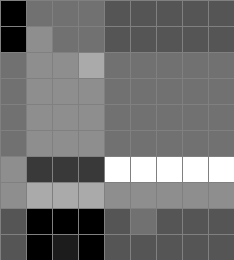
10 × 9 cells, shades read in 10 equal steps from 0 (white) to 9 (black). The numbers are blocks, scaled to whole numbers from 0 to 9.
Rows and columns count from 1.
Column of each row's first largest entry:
1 1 1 1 1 1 2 1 2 2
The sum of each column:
58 53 53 53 48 47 48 48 48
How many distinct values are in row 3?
3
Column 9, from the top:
6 6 5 5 5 5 0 4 6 6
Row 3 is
5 4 4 3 5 5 5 5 5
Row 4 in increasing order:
4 4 4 5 5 5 5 5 5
